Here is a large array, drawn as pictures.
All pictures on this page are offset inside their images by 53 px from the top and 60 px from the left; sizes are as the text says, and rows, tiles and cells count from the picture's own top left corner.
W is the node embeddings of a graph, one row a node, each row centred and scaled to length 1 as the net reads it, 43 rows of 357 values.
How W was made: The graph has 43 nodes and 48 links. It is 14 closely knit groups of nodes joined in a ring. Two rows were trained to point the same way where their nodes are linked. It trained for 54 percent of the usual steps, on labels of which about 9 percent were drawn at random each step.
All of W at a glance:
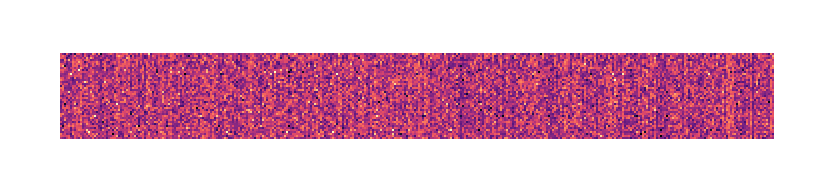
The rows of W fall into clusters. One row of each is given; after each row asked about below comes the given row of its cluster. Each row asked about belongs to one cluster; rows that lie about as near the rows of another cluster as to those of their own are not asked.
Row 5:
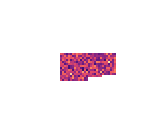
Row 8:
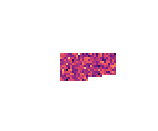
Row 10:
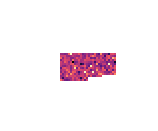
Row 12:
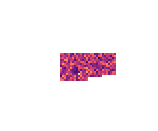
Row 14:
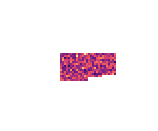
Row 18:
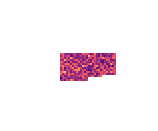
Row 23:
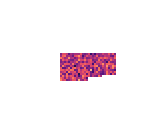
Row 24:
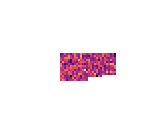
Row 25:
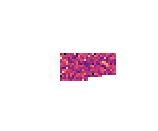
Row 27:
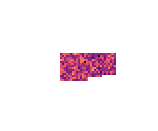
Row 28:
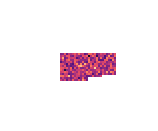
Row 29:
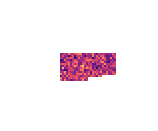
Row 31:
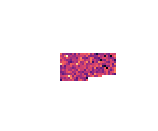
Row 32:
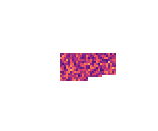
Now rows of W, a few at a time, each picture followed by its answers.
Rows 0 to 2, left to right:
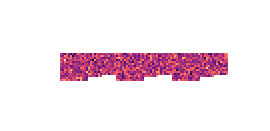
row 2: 18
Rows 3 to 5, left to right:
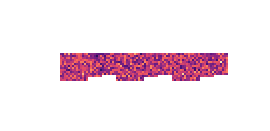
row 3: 27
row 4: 28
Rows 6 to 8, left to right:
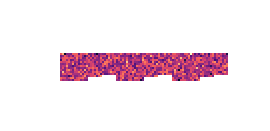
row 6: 5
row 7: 32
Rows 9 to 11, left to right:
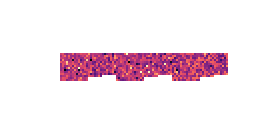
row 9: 31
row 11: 29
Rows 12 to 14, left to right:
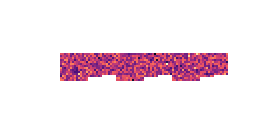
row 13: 23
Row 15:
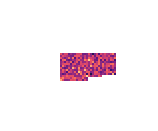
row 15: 23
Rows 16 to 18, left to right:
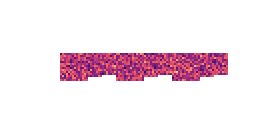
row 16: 25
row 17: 5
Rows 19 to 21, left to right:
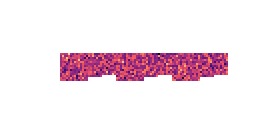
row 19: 12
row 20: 32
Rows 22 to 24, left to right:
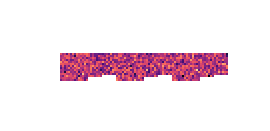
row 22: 31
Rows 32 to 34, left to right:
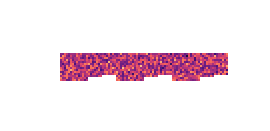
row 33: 24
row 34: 14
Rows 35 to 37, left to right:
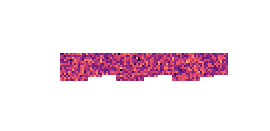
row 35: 29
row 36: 28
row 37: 27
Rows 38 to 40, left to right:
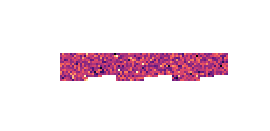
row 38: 25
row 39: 29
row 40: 8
